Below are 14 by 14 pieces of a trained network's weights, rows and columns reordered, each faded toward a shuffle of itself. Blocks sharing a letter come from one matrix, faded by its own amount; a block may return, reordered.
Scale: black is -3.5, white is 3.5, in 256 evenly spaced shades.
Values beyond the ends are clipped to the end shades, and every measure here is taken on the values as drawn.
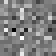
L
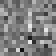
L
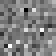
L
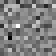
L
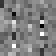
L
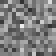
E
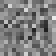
E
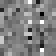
L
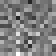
L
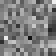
E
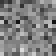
E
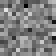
E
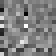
L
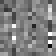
L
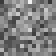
E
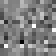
L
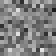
E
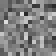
E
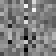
L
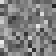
E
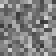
E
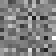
L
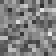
E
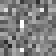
E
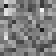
L
